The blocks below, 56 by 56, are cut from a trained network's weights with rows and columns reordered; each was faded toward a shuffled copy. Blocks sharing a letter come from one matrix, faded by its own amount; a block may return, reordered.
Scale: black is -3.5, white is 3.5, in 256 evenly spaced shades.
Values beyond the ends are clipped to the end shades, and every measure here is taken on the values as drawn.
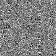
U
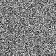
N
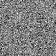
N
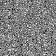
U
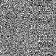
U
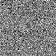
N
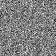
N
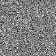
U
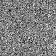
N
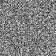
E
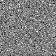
U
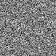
E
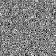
U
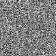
U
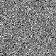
U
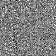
U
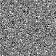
U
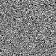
U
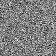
E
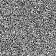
E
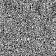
E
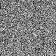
N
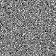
U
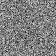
N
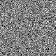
U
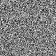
E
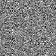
U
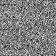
N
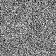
E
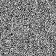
E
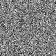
E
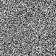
N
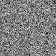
U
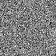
E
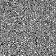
U
